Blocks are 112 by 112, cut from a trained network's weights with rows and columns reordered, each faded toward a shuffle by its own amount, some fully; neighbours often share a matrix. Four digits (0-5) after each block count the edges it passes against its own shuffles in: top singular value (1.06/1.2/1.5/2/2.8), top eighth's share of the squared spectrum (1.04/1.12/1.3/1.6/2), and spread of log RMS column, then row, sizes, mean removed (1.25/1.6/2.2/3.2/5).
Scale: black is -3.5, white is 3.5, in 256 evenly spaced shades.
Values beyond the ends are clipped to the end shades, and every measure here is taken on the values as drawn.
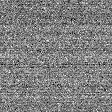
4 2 0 1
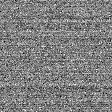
3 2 0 1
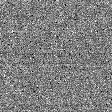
1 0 0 0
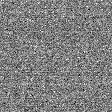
2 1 0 0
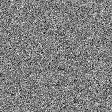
0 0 0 0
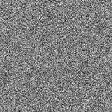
4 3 0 1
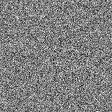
2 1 0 0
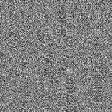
4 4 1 2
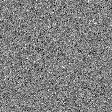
1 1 0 0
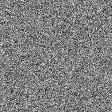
1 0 0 0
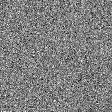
2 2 0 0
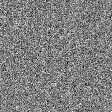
2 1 0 0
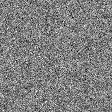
0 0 0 0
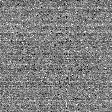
3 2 1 1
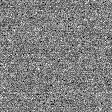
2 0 0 0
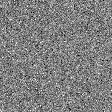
0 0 0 0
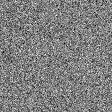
1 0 0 0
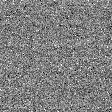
1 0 0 0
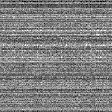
5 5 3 4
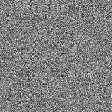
4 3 0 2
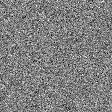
1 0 0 0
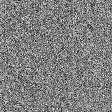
2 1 0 0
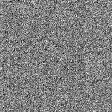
3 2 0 0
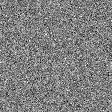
0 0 0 0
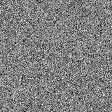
0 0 0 0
